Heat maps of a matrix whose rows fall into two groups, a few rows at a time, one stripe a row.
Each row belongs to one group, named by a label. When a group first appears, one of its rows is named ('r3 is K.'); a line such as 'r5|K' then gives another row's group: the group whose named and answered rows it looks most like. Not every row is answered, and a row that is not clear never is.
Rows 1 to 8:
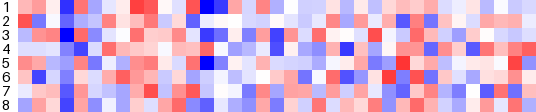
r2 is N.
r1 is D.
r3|D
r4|N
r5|D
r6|N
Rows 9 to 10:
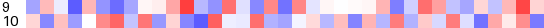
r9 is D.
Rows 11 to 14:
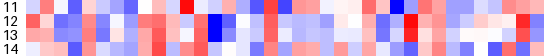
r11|D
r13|D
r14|D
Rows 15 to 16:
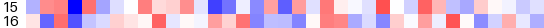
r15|D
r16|N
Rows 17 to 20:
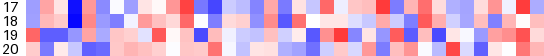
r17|D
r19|N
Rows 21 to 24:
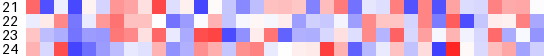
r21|N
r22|N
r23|N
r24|N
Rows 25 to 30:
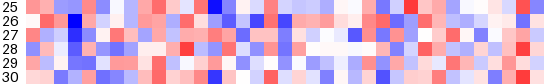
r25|D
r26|D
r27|N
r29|N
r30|D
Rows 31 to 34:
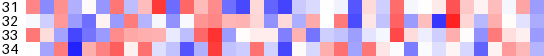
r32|N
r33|N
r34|N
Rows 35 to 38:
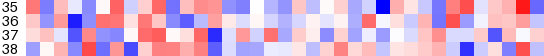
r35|N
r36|N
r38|D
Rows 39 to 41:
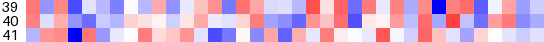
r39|N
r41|D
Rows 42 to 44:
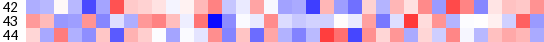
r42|N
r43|D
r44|N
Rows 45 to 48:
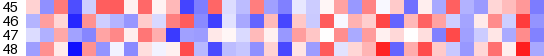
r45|N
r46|D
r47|N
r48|D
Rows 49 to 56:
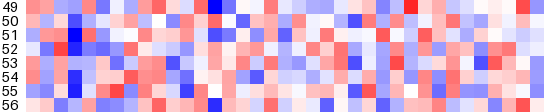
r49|D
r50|N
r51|D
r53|N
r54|N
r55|N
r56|D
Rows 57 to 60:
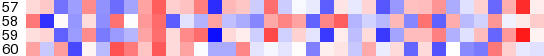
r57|D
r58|N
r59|D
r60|N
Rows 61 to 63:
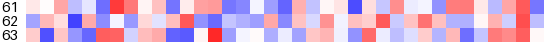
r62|D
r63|N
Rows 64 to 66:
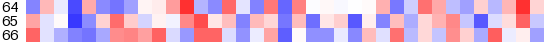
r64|D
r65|N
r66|N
